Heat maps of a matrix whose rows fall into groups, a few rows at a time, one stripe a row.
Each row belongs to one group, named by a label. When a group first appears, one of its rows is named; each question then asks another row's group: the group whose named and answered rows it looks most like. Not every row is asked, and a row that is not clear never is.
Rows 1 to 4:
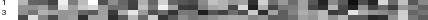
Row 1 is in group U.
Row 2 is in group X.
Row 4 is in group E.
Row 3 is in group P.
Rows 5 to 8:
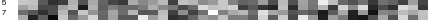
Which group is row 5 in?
E
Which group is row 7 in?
U
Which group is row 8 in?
U
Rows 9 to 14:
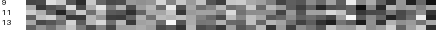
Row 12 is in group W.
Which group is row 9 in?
W
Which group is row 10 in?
U
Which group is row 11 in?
E
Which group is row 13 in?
U
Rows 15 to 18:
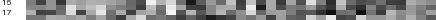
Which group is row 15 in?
X
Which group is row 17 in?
U
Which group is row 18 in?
P
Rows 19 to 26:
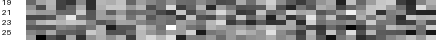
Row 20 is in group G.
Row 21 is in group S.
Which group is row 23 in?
S
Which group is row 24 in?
U
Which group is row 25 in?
W
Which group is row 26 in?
U
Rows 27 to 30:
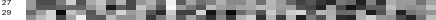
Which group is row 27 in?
U
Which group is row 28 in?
U
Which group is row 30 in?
G
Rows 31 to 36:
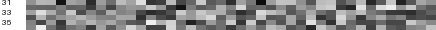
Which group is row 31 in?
G
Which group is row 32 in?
P
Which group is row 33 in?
S
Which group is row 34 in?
S
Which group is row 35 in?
X
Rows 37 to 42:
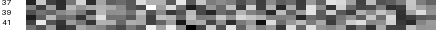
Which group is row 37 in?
E
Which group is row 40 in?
W
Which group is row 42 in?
X
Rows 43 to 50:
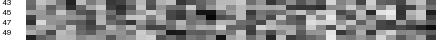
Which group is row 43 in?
E
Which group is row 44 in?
W
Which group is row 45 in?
P
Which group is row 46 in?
P
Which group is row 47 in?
E
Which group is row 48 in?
S
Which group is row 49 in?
P
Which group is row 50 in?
P
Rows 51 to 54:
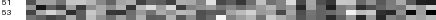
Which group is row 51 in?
S
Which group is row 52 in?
U
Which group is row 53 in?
W
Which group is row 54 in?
U
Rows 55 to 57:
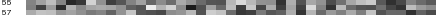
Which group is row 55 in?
W
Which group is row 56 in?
X
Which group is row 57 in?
S
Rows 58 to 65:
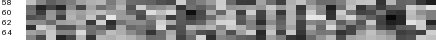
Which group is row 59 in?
U
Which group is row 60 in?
X
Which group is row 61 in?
X
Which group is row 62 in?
E
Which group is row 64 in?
G
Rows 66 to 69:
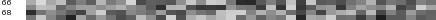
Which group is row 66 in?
S
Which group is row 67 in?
G
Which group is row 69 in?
E
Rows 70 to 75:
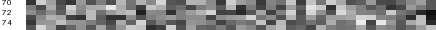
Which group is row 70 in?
E
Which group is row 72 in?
S
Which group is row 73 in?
W
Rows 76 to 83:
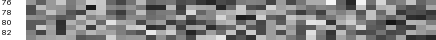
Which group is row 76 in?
P
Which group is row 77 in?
G
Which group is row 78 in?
W
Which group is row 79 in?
S
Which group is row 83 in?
S
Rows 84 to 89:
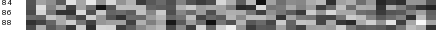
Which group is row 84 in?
X
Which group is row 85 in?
S
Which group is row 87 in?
W
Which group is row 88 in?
P
